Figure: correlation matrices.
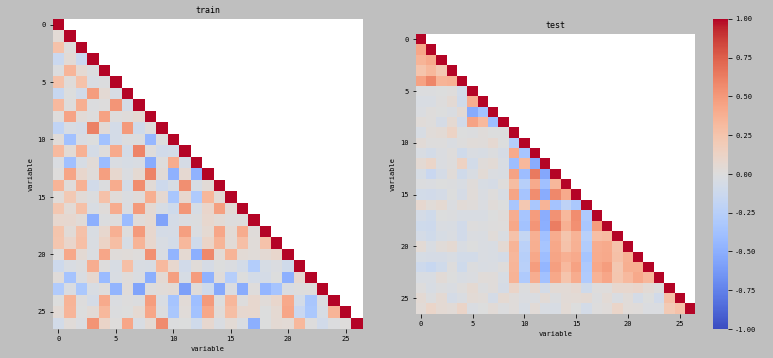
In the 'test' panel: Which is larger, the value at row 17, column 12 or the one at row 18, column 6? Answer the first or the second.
the second
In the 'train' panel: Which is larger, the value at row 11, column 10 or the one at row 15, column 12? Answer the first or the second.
the first
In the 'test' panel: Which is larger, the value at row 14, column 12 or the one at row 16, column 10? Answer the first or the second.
the second
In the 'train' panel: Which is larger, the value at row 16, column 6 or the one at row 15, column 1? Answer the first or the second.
the second
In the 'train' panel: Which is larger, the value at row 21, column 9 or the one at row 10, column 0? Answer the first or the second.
the first
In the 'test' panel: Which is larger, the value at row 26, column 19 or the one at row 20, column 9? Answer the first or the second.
the second
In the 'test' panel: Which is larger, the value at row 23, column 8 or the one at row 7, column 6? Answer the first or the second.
the first
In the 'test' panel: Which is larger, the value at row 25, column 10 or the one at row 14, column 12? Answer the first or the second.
the first
